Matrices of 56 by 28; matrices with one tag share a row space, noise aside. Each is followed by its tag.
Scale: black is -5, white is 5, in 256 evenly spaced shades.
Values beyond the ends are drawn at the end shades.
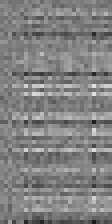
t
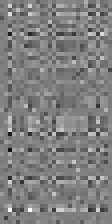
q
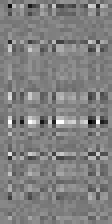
q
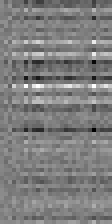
t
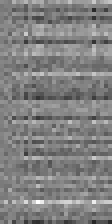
t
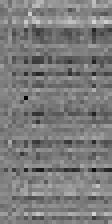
t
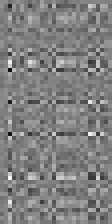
q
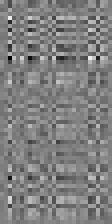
q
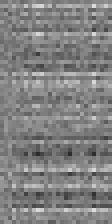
t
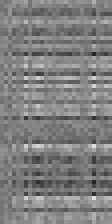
t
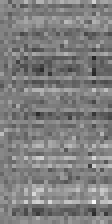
t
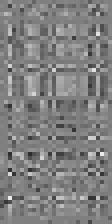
q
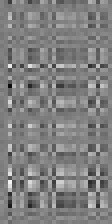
q
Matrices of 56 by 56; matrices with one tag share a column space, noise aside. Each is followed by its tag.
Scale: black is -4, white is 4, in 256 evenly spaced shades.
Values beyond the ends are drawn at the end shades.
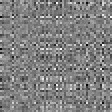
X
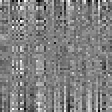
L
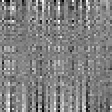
L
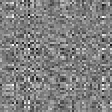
X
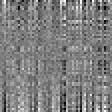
L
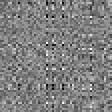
X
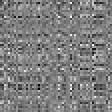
X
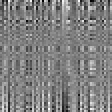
L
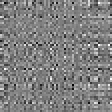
X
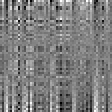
L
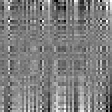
L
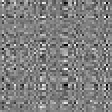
X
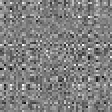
X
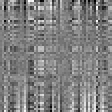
L
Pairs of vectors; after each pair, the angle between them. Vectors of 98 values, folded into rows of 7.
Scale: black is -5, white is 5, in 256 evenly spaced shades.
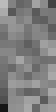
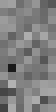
partly aligned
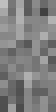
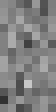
partly aligned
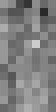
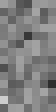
partly aligned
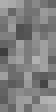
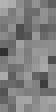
nearly parallel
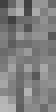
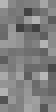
orthogonal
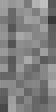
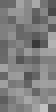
orthogonal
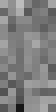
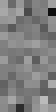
partly aligned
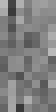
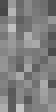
nearly opposite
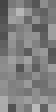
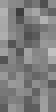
partly opposed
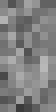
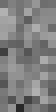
partly aligned
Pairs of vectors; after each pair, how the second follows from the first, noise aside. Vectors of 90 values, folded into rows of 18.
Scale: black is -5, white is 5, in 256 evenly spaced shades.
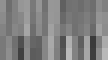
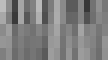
reversed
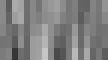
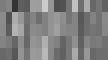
wrapped around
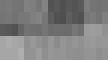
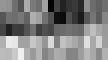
scaled up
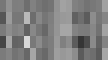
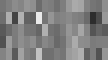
wrapped around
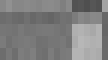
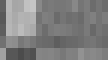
reversed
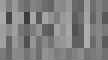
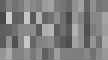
negated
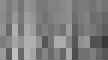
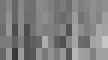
negated
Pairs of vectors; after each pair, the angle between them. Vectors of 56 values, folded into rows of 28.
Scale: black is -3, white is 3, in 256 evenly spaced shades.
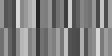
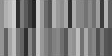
nearly opposite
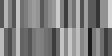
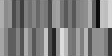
partly aligned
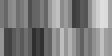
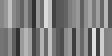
orthogonal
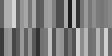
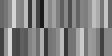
partly aligned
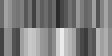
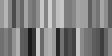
partly opposed
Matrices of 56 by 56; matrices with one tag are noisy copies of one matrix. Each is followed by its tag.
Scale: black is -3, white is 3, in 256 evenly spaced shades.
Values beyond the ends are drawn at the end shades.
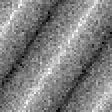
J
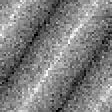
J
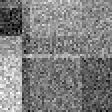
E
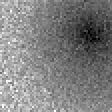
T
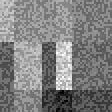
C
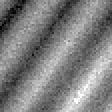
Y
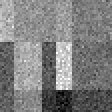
C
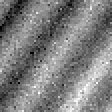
Y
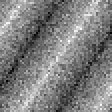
J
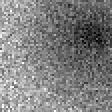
T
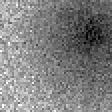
T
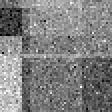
E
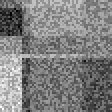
E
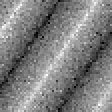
J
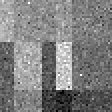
C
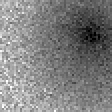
T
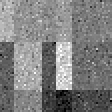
C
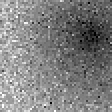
T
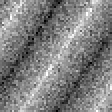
J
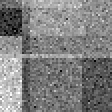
E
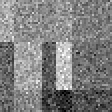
C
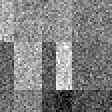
C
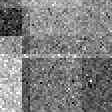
E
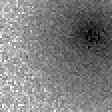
T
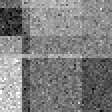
E
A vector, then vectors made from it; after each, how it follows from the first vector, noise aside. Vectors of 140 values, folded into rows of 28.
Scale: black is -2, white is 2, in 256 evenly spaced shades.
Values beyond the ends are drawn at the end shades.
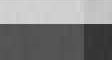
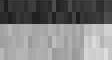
negated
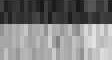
negated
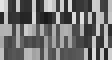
sign-scrambled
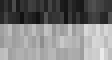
negated
